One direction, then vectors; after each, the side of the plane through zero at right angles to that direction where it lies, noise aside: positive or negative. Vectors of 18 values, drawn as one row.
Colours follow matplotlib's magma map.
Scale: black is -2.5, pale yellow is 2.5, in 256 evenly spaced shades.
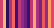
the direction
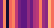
positive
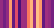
negative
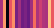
positive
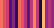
positive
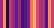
positive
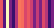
negative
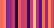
positive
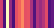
negative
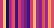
positive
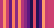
positive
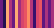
negative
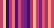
positive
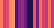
positive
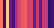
negative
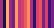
negative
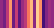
negative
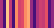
negative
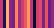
negative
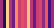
negative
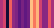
positive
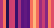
positive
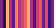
negative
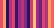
positive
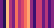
negative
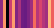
positive
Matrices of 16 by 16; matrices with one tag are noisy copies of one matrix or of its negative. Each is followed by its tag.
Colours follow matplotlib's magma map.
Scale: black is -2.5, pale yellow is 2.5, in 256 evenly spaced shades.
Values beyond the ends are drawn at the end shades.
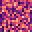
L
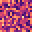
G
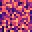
L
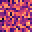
G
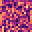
L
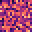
G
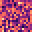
L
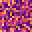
G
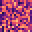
L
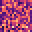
L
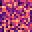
L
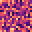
G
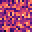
G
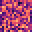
L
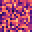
L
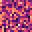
L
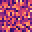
G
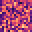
L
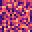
L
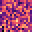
L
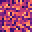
G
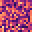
L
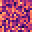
L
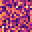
L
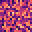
G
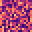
L
